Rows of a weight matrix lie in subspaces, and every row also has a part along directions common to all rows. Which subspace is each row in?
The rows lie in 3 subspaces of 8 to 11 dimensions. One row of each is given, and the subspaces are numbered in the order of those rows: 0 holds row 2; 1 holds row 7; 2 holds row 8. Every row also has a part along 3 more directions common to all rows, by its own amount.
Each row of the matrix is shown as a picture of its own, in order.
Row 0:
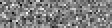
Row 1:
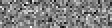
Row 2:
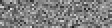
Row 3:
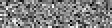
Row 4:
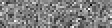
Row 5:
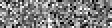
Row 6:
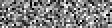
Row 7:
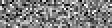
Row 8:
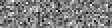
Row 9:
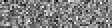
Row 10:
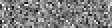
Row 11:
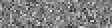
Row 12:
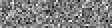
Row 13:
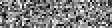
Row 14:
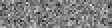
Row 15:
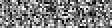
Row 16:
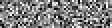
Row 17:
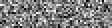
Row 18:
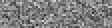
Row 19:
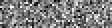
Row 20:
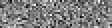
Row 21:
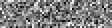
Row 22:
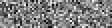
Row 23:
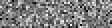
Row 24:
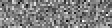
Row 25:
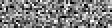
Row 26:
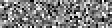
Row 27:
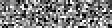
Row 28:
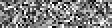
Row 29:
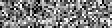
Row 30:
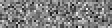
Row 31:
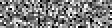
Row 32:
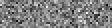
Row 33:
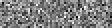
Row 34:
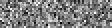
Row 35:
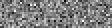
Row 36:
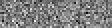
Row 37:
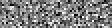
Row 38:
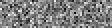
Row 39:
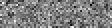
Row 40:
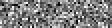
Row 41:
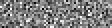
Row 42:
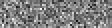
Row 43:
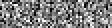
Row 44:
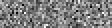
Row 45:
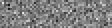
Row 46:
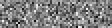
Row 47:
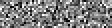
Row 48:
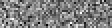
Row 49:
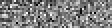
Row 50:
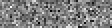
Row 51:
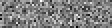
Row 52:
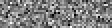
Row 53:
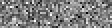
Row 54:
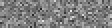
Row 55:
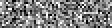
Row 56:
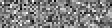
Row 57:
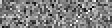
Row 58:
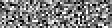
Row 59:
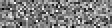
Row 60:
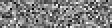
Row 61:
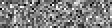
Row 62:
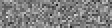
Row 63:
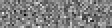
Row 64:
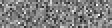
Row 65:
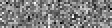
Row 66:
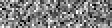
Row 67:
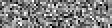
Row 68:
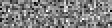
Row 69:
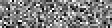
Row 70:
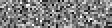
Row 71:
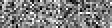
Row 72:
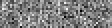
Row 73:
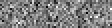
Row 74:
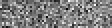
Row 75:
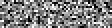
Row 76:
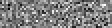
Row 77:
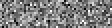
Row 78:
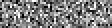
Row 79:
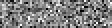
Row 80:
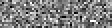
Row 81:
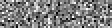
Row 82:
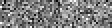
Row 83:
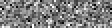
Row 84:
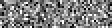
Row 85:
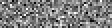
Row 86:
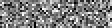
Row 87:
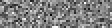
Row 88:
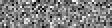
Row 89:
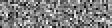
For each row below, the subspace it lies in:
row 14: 2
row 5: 2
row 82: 0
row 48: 2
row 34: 2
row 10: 1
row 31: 1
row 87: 0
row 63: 1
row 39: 2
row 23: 1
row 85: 1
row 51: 2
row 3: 2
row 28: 2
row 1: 0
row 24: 1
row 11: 1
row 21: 2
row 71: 0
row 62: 0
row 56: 0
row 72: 0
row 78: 1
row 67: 1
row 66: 2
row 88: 0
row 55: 1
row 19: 2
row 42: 2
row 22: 2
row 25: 1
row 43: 1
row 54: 0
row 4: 2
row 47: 0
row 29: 0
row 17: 1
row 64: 2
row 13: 0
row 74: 0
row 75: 2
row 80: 1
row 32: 2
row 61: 2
